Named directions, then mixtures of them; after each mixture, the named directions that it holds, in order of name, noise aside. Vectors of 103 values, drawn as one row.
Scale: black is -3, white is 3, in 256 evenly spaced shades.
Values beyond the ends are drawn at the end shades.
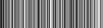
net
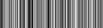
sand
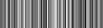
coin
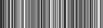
coin, net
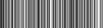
net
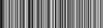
net, sand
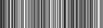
coin, net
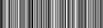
coin, sand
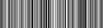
coin, sand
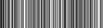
coin, net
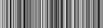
coin, net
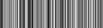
sand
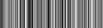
sand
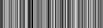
sand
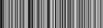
net, sand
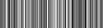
coin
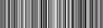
coin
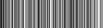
net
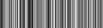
sand
